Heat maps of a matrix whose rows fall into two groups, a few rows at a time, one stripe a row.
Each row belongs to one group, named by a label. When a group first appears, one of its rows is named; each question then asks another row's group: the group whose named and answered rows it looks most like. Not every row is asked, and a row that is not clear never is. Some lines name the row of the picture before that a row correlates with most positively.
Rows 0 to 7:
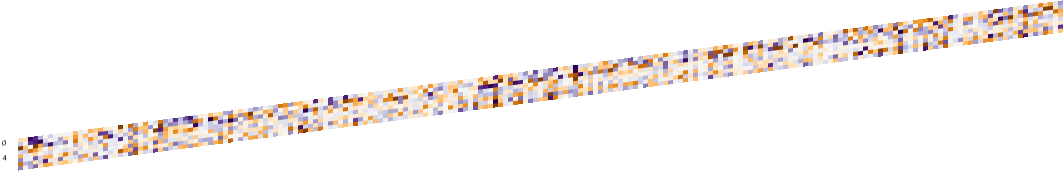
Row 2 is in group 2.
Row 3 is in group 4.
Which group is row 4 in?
2
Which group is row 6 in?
2
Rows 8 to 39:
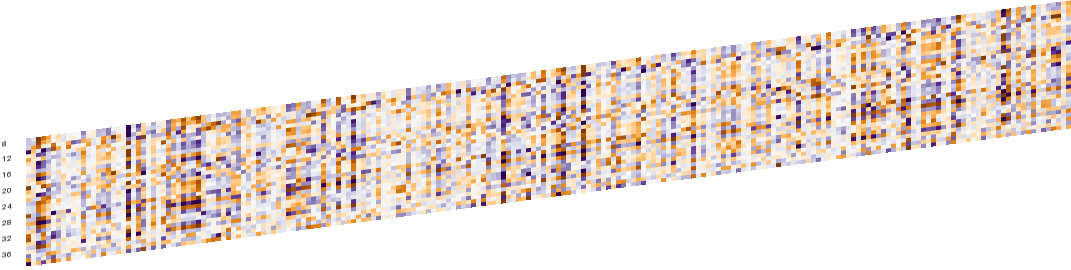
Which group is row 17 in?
4
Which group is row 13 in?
2
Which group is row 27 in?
2
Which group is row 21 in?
2
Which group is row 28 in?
4
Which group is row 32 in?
2
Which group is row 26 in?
4
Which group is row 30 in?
4
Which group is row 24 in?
4
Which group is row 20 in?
2
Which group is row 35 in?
4
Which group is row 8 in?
4
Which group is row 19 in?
2
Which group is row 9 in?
4
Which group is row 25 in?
4
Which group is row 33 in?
2
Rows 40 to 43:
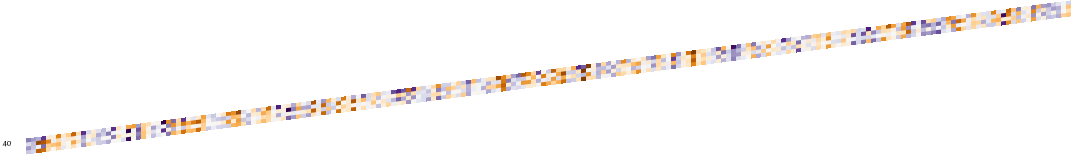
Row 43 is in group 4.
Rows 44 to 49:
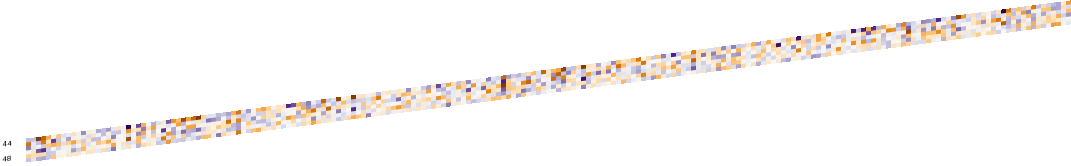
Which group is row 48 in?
2
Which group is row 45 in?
2
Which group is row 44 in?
4
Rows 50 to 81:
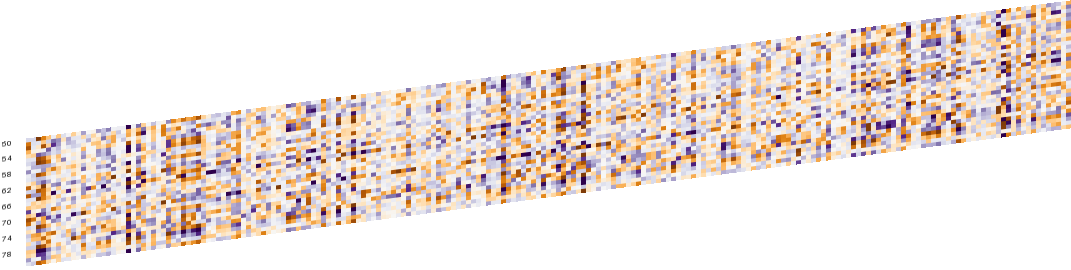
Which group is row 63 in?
4
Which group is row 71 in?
2
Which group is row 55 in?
4
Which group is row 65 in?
4
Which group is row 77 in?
4
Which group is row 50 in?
4
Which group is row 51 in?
2
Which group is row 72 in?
4
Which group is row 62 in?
2
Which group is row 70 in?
2
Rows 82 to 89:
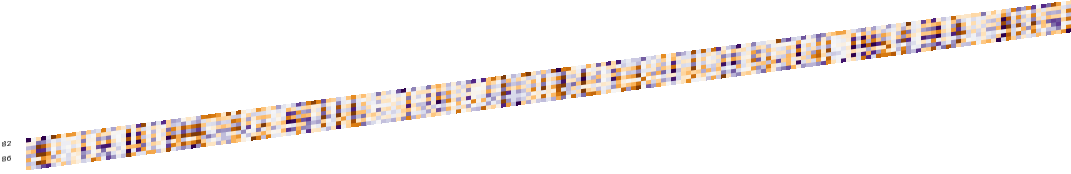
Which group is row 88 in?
4
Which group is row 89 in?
2
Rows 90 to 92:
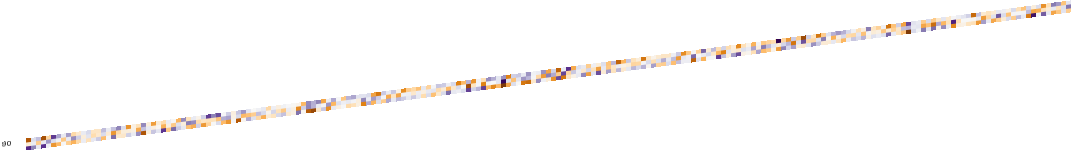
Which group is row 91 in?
2
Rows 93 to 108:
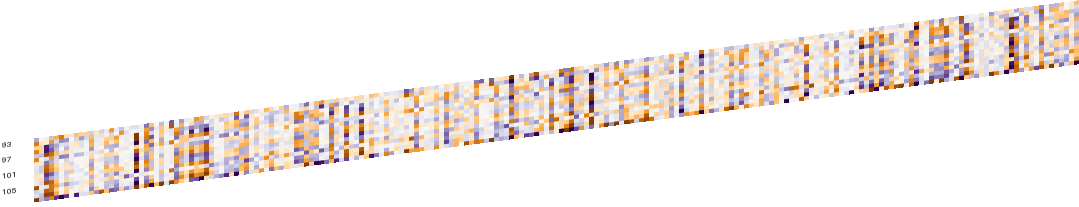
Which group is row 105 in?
2
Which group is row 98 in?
2
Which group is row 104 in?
4
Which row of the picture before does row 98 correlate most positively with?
90
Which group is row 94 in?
2
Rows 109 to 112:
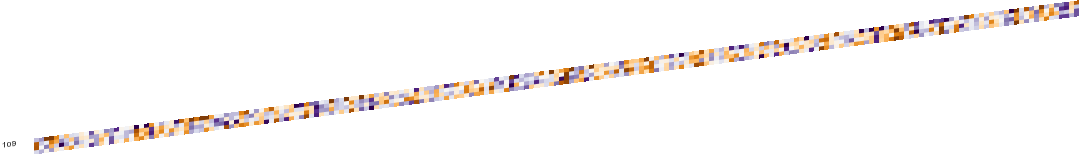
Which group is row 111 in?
2
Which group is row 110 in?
2
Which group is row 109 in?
4
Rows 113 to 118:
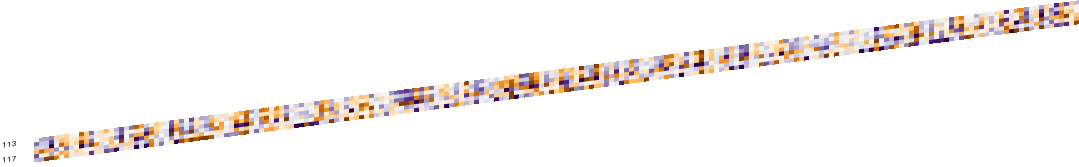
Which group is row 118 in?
4
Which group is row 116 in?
2
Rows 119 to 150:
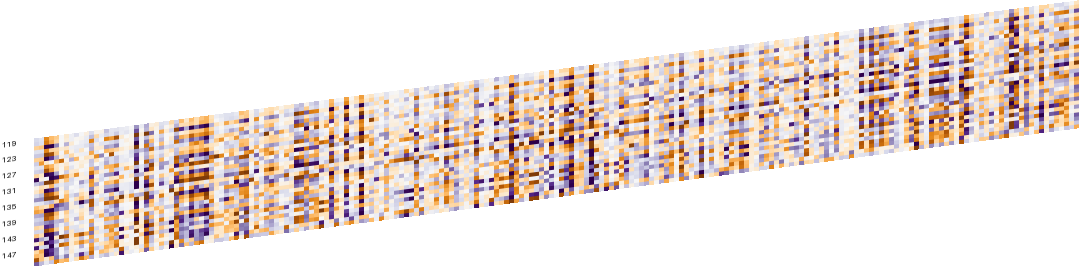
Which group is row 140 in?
2
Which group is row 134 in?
4
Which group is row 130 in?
4
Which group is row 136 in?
2
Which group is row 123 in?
4
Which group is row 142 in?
4
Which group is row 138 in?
4
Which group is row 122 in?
4
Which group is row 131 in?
2
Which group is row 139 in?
4
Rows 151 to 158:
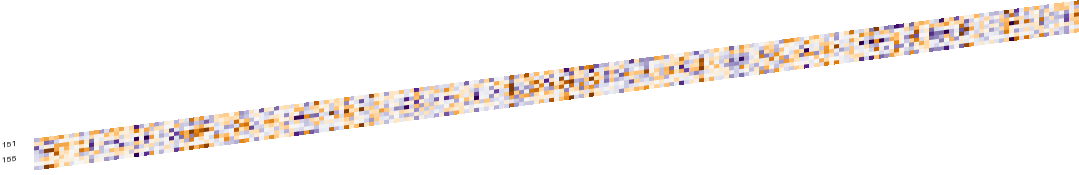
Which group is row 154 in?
4
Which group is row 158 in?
4
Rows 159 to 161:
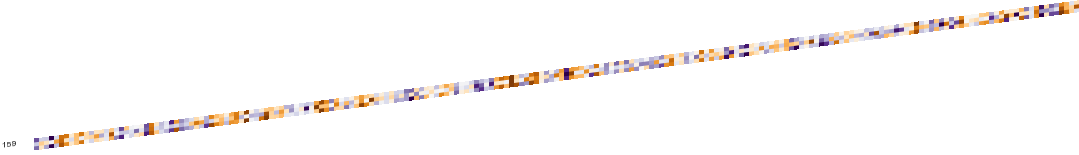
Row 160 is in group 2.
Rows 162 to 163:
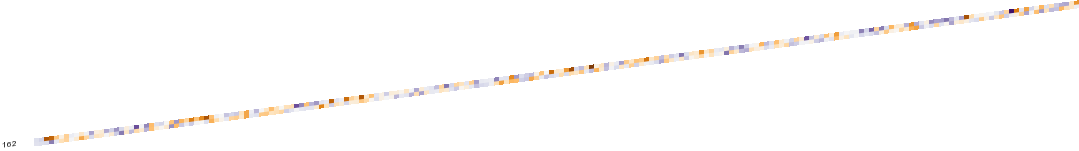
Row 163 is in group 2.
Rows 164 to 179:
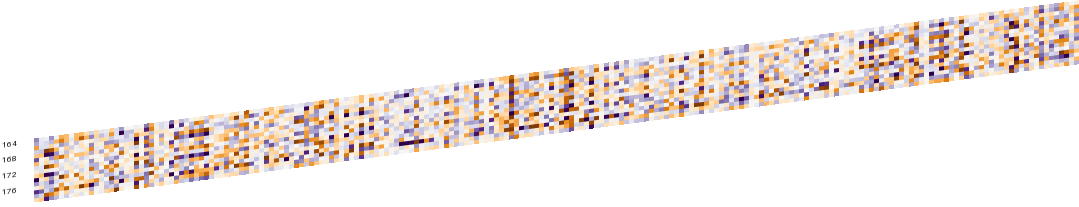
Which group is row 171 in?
4
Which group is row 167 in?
4
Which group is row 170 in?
2
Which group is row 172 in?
2
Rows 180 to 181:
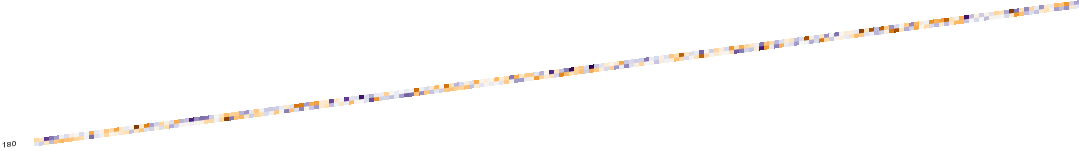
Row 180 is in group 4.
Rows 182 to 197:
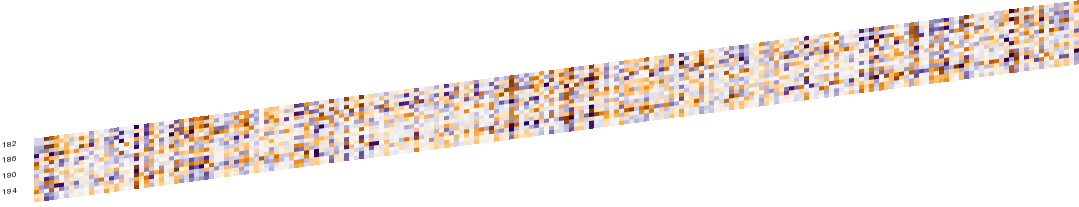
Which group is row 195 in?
2
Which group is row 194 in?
2
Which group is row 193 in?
4
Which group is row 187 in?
4
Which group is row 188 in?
2
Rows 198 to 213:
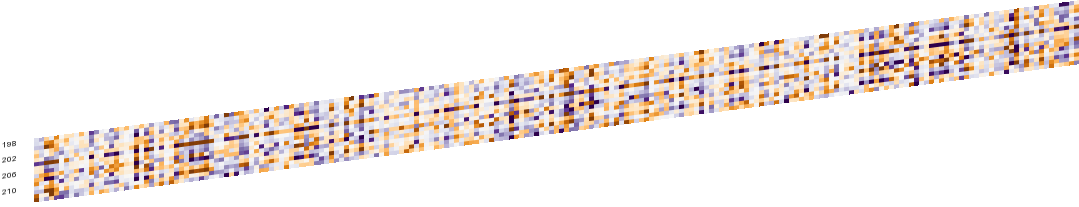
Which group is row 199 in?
4
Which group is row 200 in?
4
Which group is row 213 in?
2
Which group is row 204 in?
4
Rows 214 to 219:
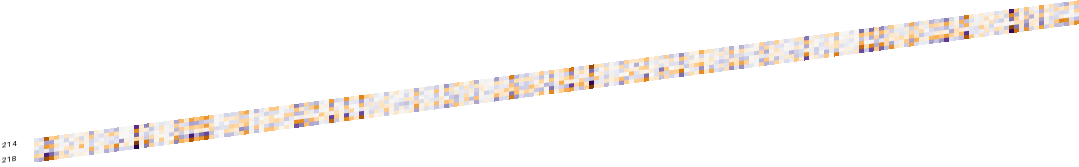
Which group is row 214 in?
4
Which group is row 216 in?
4
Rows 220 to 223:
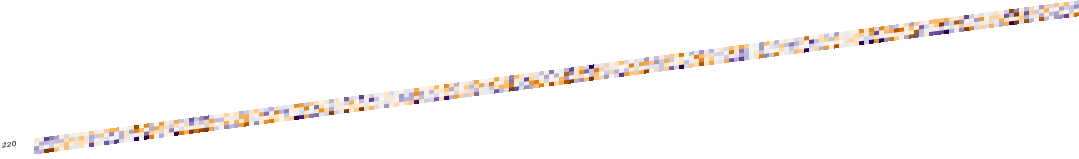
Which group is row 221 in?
2
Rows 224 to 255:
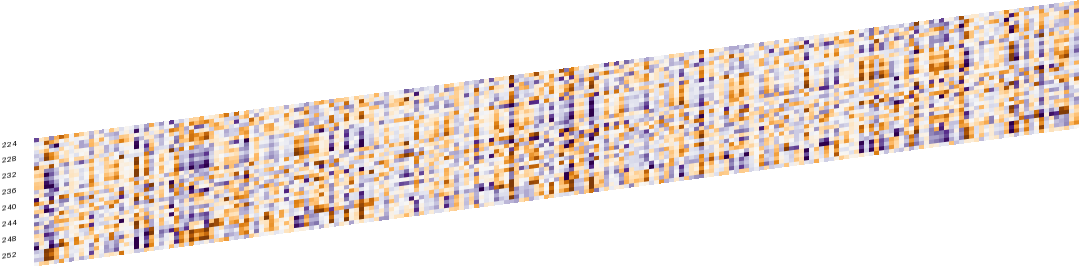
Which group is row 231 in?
2
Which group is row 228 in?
4
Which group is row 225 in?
4
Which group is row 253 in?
4
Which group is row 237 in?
2
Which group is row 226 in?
2
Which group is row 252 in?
4
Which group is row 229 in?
4
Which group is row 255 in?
2
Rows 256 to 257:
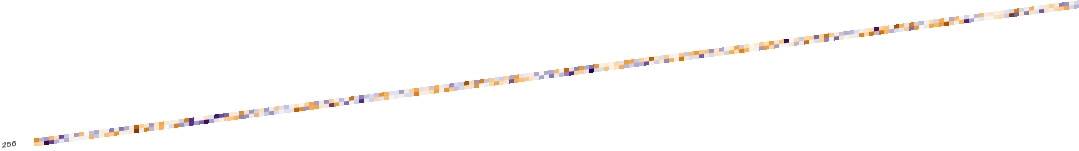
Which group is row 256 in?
2
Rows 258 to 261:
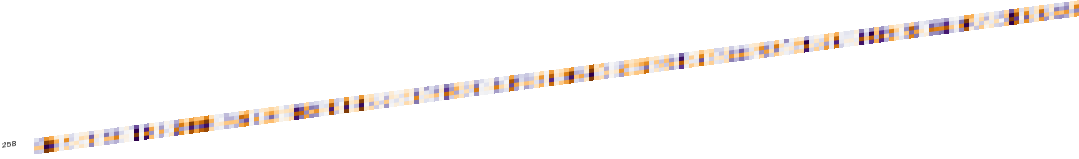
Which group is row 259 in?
4
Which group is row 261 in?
4
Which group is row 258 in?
4
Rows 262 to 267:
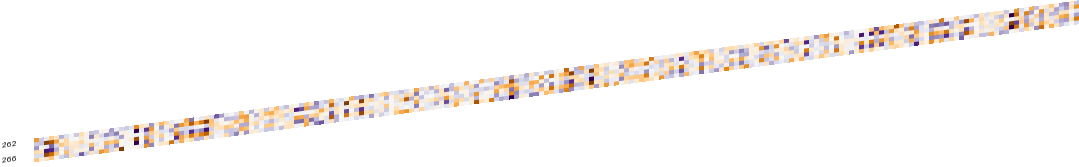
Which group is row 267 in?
2
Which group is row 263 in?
4
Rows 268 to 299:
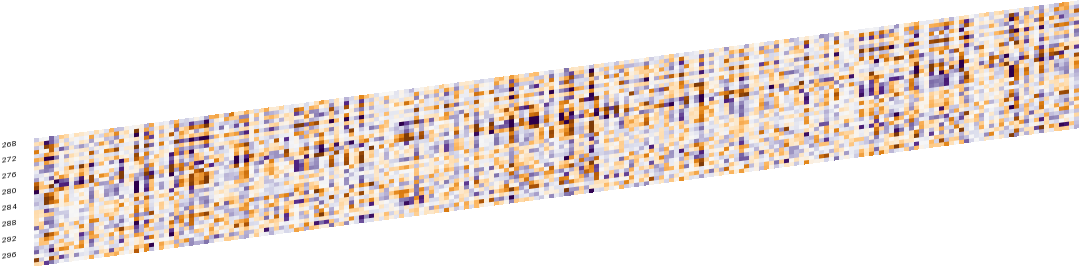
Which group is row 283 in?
4
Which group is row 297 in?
2
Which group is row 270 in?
4
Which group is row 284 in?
4
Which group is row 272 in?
4
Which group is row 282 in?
4
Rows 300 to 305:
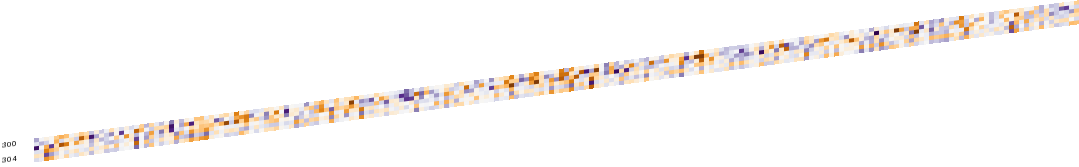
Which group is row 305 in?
4
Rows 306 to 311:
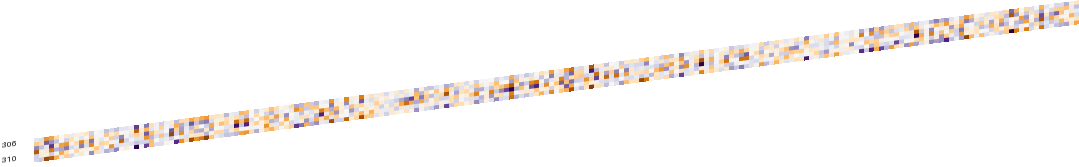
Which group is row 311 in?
4
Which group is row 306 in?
4
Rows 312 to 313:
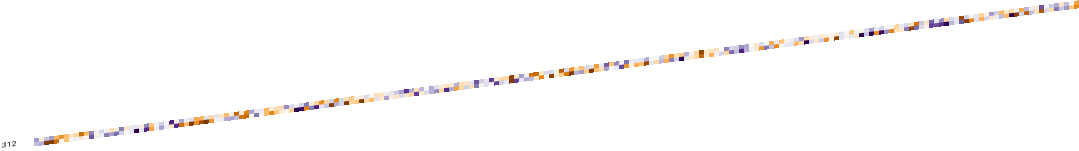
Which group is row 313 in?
4
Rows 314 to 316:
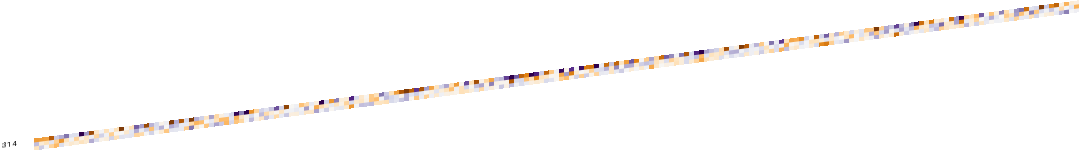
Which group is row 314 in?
2
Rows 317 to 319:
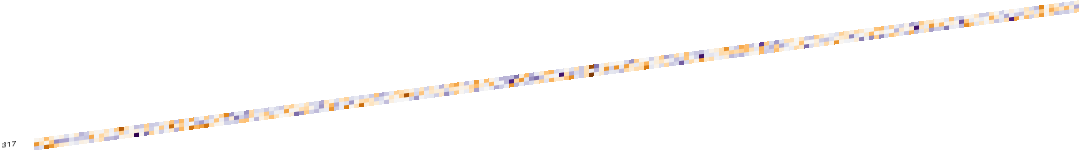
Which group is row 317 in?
2
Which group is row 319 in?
4
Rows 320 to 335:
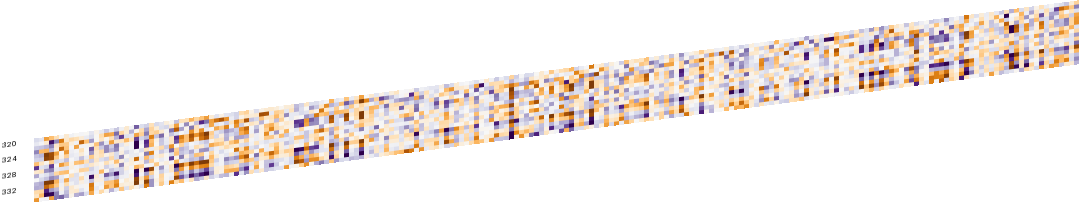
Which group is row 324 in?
4
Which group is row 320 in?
4
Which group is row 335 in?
2
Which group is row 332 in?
4
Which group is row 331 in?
4
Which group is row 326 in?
2
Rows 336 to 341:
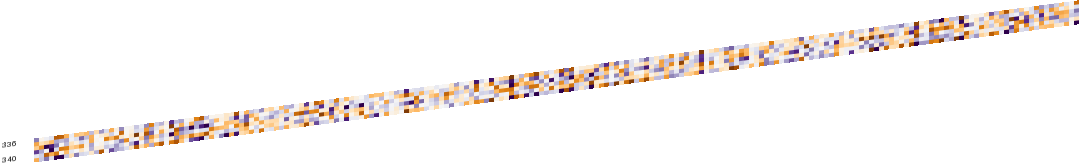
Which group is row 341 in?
2
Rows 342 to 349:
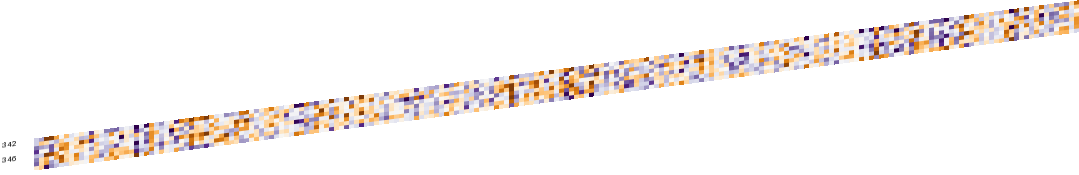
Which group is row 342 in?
4
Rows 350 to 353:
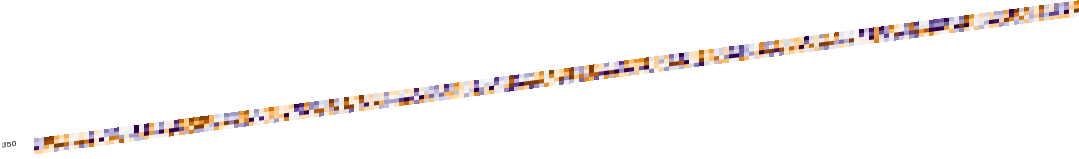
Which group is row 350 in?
4
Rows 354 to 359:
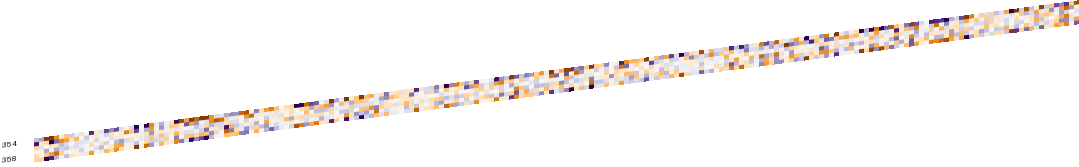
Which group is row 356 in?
2
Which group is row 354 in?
4
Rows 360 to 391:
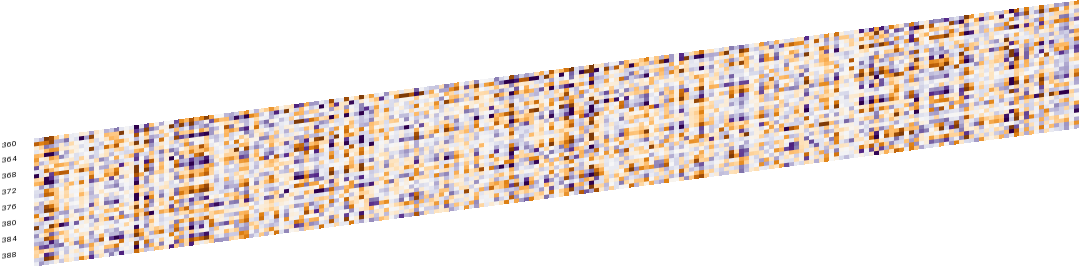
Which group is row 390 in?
4
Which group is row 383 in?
4
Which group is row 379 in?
2
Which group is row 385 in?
4
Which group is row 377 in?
4
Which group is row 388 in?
2
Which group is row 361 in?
2
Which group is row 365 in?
2
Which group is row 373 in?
4
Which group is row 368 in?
4
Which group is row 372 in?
2
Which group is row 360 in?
4
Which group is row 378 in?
4
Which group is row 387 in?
2
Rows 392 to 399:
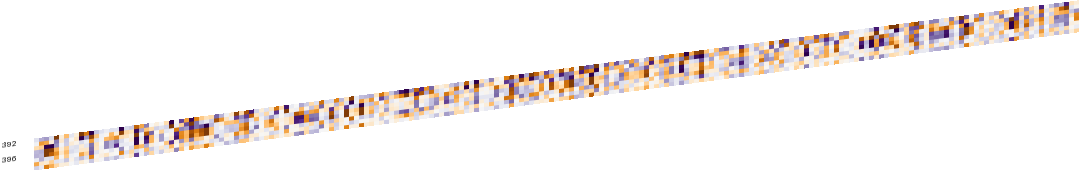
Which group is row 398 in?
2
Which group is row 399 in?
4
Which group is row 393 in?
2
